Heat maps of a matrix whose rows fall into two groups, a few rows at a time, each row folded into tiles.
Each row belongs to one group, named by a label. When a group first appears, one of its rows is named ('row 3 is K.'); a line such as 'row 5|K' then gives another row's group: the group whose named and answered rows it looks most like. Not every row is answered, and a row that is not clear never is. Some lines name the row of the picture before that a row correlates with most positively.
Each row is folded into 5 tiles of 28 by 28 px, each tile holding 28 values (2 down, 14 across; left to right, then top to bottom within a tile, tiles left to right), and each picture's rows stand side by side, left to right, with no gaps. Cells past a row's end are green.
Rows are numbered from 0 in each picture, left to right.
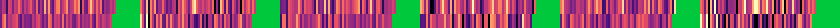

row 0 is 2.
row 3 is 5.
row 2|2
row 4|5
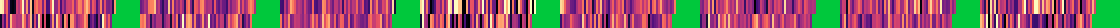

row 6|2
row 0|5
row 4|5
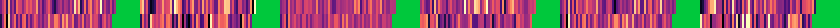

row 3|2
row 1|5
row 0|2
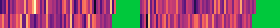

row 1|2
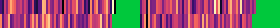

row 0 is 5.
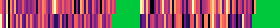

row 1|5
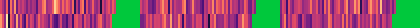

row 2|2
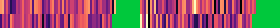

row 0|5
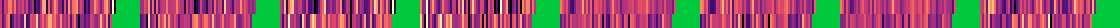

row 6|5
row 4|5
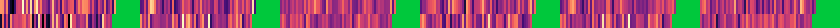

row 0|5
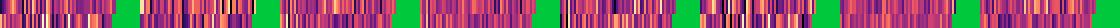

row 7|2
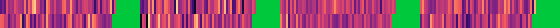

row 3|5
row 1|2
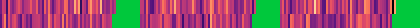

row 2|5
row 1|5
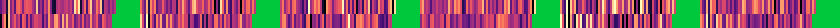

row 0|2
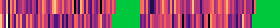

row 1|5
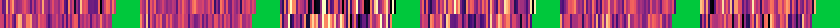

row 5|5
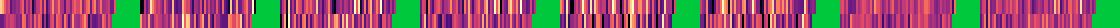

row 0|5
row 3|2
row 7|2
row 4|5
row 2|2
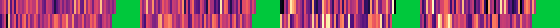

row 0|2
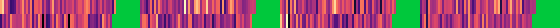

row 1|2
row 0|5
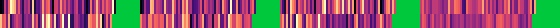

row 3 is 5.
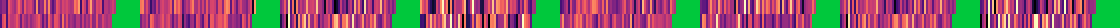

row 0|2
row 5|2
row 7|2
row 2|2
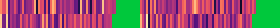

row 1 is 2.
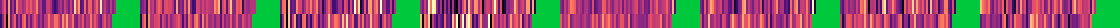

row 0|2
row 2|2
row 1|2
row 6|5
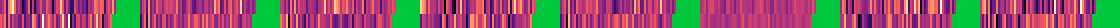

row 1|2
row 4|2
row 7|2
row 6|2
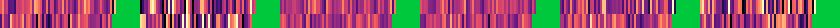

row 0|5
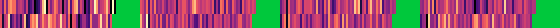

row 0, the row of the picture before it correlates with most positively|4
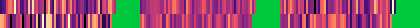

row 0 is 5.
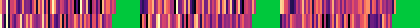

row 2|5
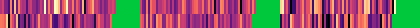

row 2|5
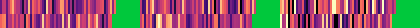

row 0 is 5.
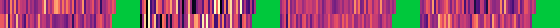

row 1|2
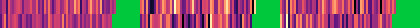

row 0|2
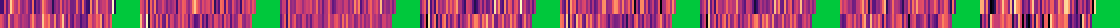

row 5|2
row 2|2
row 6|5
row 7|5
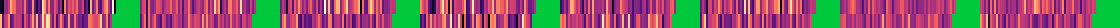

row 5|2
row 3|5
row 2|2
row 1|2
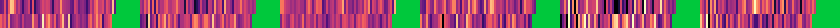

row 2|5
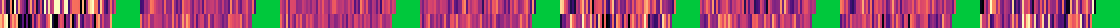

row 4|5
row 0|2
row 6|5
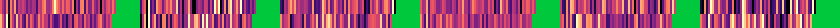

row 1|2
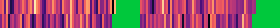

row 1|5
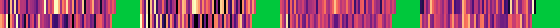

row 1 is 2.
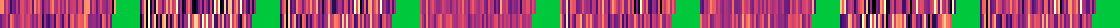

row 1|2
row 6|5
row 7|2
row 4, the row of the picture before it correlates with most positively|1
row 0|5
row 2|2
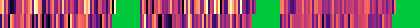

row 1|2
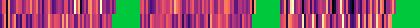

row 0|2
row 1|5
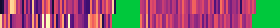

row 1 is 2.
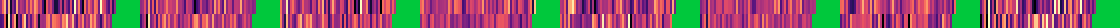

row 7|2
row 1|2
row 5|2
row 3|5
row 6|5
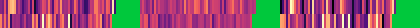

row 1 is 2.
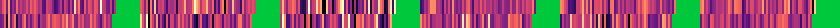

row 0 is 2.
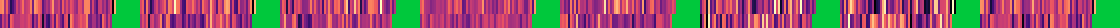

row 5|2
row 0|5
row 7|5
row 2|2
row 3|5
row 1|5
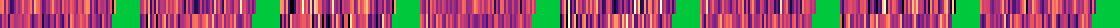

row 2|5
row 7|5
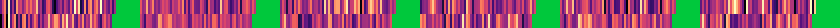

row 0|2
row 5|5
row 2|2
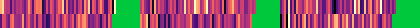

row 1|2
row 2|2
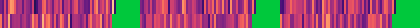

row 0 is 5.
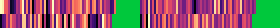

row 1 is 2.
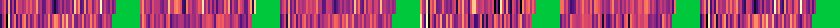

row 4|5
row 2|2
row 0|2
